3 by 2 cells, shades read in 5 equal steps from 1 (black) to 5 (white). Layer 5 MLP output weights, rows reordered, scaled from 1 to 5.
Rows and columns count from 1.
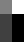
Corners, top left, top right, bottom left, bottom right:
3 5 2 1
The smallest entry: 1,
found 2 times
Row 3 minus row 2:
0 0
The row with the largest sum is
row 1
